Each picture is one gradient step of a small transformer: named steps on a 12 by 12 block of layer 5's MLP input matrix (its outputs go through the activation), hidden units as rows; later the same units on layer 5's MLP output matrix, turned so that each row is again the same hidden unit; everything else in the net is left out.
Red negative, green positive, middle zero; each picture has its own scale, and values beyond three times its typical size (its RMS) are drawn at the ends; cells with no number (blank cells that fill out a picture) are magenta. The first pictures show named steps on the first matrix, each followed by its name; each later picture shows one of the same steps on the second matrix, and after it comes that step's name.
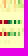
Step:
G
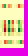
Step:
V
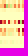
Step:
G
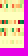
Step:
G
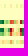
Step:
V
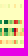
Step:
V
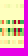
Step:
V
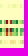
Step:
V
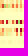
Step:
G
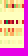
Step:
G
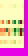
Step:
V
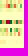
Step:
G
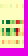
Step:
V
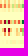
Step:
G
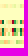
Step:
V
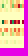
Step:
G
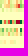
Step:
G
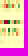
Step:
G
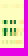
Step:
V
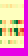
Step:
V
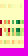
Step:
V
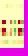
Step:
V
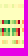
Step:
V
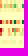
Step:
G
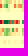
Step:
G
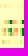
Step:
V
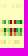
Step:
V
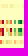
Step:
V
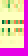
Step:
G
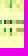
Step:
G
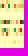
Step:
G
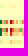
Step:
V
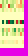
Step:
G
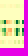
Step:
V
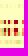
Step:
V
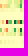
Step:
G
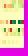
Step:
G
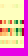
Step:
V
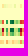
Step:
V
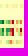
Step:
V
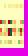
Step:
V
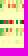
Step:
G
